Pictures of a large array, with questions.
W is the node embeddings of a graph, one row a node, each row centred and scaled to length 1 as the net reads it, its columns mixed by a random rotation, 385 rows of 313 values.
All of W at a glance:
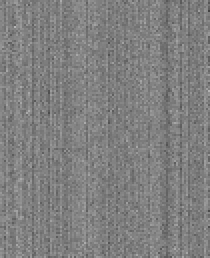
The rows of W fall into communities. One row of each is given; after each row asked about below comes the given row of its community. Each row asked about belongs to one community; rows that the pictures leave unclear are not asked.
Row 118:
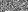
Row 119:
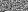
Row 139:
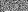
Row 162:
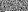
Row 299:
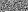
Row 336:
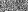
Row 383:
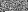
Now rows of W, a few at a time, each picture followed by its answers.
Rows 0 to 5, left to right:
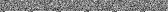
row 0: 299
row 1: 118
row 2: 299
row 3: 299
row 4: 383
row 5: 299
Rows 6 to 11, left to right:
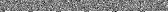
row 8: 119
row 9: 162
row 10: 383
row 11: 118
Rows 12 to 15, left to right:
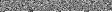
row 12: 383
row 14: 299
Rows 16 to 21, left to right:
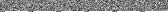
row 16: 162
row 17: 299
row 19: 119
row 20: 118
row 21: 139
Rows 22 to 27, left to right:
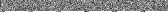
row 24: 299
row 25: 162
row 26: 139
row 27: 299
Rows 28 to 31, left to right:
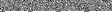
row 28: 118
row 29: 139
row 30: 139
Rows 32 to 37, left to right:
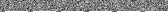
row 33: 139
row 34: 118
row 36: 162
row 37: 119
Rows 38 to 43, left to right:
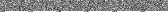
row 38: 119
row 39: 299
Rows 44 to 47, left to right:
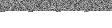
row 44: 162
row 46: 139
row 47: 119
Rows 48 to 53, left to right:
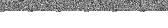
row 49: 383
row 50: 118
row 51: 383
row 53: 383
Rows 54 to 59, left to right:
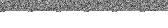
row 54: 336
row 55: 383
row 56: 162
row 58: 139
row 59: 383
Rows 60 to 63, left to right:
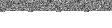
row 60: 162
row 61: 336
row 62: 336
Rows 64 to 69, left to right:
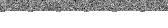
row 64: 162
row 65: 383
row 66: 336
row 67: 118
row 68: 118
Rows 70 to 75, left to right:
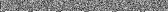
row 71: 336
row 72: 118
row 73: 119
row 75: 139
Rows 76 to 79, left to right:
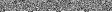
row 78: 139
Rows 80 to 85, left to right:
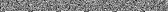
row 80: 118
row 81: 383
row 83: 336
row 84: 162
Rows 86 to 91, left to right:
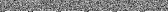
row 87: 336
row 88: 299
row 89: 336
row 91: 118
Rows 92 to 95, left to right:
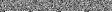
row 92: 383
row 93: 119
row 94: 299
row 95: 383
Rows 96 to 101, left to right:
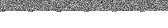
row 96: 118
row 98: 162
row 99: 119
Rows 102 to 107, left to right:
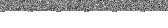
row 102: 118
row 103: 299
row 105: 383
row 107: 299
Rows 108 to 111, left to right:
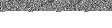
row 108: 118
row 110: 336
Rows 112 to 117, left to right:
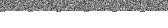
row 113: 139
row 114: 162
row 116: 119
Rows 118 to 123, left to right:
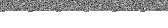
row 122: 119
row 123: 118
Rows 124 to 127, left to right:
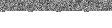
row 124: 299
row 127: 139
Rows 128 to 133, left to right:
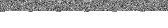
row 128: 118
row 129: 119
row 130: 336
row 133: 299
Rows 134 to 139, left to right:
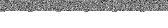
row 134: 299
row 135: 139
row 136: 299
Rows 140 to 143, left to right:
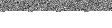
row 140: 139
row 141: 139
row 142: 336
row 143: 139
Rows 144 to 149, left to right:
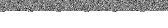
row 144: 119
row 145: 299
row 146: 299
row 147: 162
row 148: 119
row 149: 139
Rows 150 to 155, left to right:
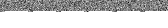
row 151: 299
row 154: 336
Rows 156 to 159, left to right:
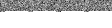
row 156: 383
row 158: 299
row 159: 118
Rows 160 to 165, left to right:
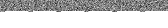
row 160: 299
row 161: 118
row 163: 119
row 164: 119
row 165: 139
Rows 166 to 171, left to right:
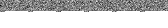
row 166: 139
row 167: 139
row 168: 119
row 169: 119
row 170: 119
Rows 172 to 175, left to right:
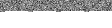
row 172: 118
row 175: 162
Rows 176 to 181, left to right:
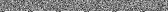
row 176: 119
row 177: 139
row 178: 383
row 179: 162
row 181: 383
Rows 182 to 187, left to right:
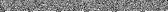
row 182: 162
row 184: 299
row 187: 118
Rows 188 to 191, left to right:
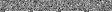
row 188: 299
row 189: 118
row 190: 118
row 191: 383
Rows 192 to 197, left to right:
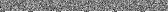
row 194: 299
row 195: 119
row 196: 299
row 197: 162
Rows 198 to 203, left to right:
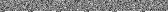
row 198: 299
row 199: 139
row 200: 336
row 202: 118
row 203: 118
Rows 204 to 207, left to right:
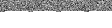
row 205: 162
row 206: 299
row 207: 383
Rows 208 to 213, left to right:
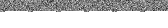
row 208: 299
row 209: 336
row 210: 139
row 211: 162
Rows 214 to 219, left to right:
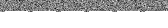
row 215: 118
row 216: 139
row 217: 118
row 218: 139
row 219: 383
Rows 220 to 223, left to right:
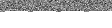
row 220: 162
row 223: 139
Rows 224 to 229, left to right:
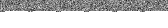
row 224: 118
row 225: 383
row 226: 119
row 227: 119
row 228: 162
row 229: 118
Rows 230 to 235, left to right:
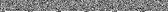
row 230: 118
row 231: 139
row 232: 118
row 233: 119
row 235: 118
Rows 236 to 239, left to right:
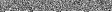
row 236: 162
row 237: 299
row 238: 162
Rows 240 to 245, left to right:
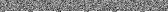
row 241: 299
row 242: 299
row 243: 383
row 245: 119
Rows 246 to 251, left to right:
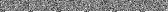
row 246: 139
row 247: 118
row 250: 383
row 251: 139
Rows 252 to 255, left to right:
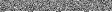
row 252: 299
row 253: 299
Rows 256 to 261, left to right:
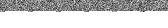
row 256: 162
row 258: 118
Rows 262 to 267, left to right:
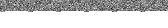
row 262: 162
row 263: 118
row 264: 336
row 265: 118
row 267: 162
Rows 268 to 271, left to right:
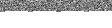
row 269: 336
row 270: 383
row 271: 336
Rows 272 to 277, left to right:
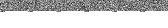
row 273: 119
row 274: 119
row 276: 118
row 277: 139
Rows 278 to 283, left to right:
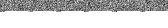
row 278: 139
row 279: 299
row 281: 139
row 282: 299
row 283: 119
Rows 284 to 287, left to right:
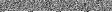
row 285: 299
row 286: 299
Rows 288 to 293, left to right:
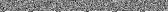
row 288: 118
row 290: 383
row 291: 118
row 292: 336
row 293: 139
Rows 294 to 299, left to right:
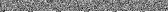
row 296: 299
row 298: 383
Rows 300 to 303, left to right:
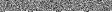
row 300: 119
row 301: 336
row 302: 139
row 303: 383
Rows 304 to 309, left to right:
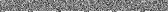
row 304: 336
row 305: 139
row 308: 139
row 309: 336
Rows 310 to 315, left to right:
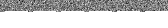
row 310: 119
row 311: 139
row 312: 299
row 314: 336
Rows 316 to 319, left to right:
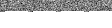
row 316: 383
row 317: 299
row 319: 118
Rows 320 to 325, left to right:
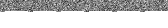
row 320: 118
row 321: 299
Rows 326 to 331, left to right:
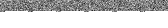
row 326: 336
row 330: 118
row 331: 162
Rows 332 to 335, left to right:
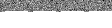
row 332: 139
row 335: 139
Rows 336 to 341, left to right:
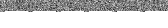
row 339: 383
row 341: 299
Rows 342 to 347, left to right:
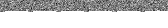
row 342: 119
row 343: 118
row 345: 336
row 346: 299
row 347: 162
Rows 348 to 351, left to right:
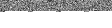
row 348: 383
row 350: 383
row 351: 162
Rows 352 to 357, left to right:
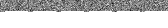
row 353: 118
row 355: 118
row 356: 383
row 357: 139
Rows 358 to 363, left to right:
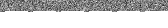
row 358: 119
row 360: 336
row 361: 119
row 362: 139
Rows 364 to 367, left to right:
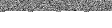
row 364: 118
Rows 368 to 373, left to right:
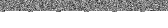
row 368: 299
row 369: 139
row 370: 336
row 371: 139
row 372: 119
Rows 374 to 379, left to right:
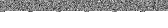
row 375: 119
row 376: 119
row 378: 299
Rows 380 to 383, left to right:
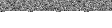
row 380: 162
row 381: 118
